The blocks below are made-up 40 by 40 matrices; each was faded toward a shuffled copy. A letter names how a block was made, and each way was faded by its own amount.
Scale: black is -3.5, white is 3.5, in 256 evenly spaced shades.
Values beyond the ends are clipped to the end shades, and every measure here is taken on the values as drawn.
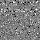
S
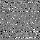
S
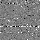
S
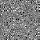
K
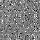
K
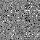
K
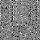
K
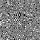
K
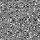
K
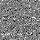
S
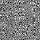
K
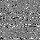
S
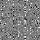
K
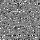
S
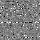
S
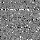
S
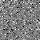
S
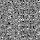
K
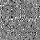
K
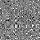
K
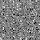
K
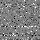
S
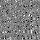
K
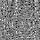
K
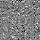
K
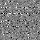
S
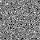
S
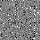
K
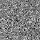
S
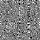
K
